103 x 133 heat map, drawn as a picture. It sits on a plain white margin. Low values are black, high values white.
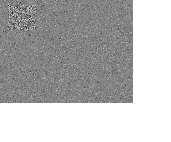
Stripes: none. Odd patch: rougher, in the top left. Roughest part: top left. Histogram: heavy tails on both sides. Slope: none. Mirror symmetry: none.
